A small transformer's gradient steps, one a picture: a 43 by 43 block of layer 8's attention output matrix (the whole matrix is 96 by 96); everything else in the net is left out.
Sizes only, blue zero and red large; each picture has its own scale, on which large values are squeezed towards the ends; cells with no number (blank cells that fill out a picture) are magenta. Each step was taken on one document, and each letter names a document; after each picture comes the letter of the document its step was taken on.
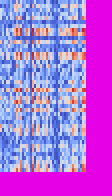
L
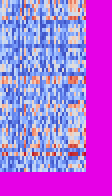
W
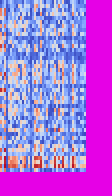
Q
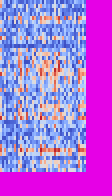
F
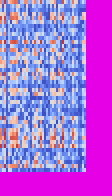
Q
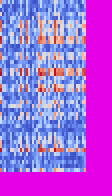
F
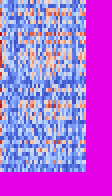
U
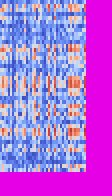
W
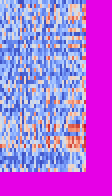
W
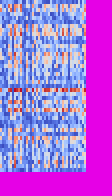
L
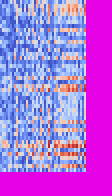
W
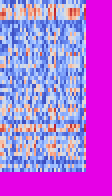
W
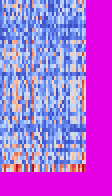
L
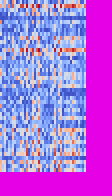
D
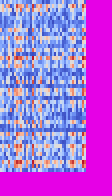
L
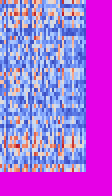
Q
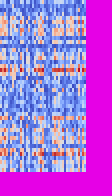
F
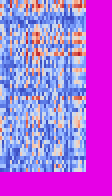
D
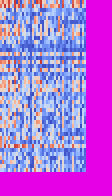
Q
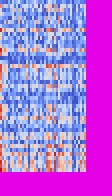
U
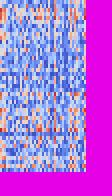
W
